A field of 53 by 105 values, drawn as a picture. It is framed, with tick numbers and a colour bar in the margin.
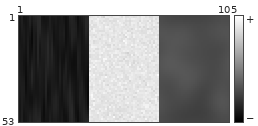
The table splits into one row of 3 panels. Panel 1,1: very low, streaked downward, faint in contrast. Panel 1,2: very high, fine-grained, faint in contrast. Panel 1,3: low, smooth, faint in contrast.
